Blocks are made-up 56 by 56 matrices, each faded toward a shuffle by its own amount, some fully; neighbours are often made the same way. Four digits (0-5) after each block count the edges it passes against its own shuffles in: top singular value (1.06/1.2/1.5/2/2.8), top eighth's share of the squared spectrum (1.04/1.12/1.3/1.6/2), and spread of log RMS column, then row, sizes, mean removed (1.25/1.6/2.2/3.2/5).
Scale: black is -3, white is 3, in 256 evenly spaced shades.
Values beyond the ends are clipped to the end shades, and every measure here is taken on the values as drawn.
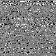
2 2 0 3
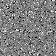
1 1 0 1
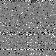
2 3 0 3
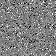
0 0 0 1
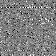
2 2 0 2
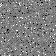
0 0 0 0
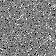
0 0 0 0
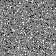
0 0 0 0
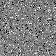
0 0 0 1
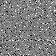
1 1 0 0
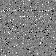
1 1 0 1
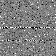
3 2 0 2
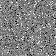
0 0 0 0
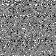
1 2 0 2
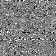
1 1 0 2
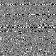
2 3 0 3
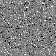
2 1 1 1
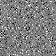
3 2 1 0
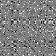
4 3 2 2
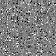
4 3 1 1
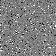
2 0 0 0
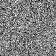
1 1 0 0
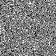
2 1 0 0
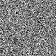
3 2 0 1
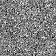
2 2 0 1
